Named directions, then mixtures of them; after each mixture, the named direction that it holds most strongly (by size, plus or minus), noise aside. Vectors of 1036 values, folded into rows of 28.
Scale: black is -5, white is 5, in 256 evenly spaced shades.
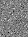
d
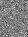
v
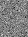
v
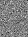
d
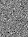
d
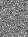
v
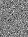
d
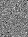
v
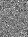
v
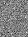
d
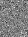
v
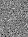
d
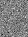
d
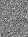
d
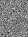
d
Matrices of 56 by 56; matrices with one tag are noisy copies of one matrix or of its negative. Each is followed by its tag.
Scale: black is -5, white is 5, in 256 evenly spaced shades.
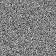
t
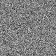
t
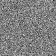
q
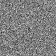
t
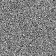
q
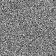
q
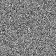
t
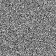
t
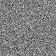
t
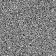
q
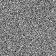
q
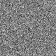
t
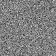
q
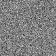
q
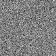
q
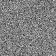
q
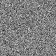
t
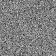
q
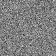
q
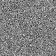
q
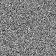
t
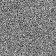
q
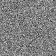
q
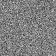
q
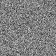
t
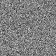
t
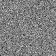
q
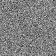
q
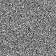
t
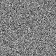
t
